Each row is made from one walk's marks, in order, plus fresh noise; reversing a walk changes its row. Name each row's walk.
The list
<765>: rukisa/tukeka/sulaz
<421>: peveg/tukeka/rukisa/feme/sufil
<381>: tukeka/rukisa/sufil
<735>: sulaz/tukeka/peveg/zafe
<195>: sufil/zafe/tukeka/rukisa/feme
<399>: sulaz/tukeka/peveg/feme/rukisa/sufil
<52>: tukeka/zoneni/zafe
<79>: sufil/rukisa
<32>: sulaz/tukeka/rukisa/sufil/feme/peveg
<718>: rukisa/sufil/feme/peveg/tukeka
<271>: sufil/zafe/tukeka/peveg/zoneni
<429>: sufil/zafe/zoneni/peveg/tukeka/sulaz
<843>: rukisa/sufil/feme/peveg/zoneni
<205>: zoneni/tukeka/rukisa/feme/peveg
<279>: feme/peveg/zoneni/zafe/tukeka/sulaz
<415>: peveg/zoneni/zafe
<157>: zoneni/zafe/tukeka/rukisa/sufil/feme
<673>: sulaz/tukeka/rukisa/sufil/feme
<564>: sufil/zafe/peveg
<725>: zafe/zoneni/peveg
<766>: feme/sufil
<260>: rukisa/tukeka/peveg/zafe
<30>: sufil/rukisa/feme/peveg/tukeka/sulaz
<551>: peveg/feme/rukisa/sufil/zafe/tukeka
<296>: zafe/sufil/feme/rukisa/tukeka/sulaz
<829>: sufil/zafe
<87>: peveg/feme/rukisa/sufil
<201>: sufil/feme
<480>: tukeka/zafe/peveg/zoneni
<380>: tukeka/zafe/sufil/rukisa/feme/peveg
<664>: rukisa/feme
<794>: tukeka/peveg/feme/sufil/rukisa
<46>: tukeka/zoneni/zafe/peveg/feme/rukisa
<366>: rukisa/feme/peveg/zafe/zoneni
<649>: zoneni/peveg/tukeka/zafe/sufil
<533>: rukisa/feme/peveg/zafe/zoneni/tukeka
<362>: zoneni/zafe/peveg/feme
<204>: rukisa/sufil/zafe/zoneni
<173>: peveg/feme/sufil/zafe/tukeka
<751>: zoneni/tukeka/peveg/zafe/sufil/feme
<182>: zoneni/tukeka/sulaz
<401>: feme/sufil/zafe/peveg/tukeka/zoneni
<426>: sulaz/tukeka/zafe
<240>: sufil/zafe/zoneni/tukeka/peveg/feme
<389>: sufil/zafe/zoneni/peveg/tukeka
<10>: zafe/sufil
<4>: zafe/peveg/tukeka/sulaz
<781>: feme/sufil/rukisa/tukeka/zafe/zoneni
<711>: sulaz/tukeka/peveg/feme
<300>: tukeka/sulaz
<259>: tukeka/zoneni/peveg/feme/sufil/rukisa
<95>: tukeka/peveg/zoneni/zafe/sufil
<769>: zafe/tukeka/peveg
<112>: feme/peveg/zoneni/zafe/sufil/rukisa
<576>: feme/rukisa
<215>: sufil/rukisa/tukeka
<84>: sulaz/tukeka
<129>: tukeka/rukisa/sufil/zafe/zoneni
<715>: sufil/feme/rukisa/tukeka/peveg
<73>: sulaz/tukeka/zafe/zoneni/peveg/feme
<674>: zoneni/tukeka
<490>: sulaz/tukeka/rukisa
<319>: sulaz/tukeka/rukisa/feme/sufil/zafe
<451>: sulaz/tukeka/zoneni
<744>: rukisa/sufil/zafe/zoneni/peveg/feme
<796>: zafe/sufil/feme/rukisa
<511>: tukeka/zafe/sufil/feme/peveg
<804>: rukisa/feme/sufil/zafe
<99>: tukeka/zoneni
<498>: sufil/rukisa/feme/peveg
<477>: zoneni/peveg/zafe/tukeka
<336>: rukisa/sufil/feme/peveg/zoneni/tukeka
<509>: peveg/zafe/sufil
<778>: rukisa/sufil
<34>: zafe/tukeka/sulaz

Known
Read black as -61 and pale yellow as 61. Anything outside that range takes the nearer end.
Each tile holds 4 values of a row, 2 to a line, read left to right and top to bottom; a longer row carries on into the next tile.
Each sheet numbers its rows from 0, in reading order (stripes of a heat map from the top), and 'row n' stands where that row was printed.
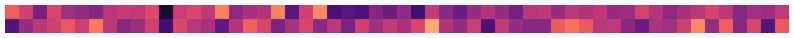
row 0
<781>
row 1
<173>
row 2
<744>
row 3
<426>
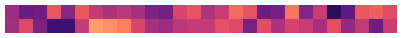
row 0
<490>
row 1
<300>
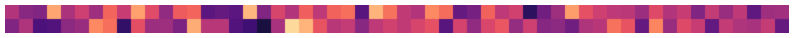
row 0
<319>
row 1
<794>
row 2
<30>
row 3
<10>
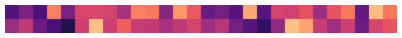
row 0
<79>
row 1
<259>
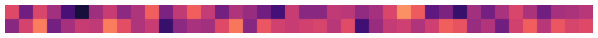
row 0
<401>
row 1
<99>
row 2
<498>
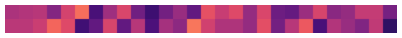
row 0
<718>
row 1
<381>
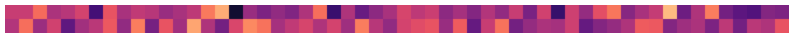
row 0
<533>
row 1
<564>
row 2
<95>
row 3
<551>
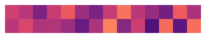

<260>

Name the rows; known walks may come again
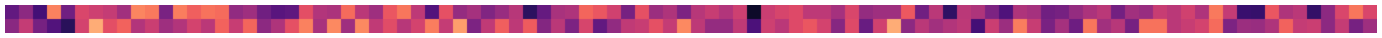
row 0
<79>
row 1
<725>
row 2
<715>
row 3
<781>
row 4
<649>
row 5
<240>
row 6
<429>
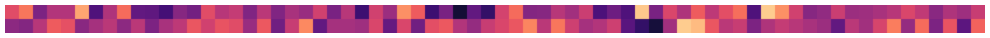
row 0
<551>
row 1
<95>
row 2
<511>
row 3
<794>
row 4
<426>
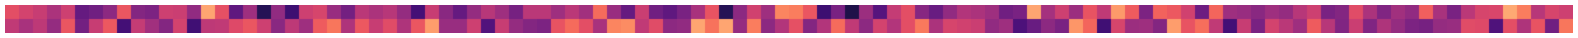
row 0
<381>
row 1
<380>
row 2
<744>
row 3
<769>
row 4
<32>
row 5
<319>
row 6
<421>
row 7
<829>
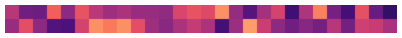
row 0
<490>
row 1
<215>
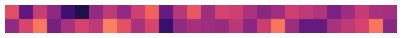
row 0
<401>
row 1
<664>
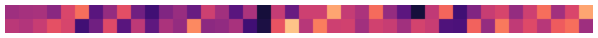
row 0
<718>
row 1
<796>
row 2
<751>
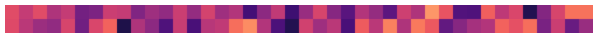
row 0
<399>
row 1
<389>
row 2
<4>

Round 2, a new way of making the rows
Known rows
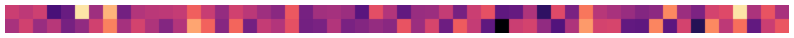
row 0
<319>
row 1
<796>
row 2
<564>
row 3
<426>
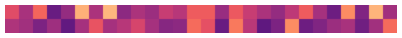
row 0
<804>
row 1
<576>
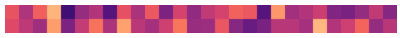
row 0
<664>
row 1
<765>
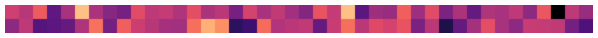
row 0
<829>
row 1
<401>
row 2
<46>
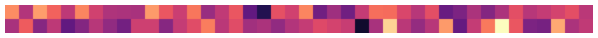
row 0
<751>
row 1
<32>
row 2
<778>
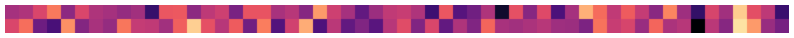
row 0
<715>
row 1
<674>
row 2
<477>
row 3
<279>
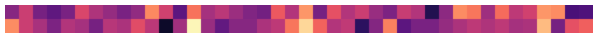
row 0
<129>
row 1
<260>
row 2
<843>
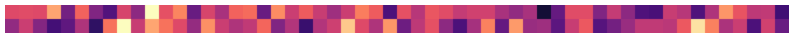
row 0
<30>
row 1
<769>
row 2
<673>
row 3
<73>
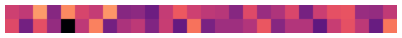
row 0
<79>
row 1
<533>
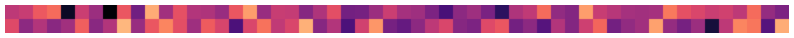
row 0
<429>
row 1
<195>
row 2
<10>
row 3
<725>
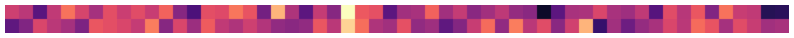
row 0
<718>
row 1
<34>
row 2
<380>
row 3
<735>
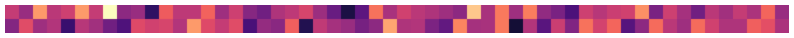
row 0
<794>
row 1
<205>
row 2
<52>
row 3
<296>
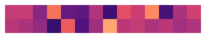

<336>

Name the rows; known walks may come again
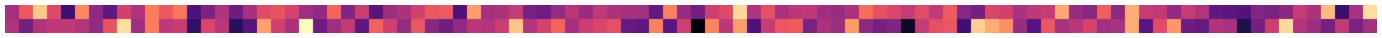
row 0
<182>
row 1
<271>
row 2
<765>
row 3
<426>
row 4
<725>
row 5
<99>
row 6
<509>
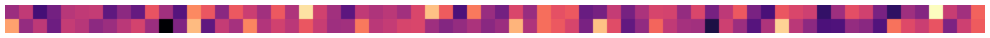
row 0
<204>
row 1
<87>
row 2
<300>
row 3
<781>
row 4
<366>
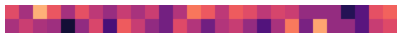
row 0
<201>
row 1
<673>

